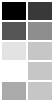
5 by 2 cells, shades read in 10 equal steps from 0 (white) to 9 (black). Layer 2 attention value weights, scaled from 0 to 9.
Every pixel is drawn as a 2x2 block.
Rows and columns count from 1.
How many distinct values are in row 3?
2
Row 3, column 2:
2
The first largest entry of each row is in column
1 1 2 2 1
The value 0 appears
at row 4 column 1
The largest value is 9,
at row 1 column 1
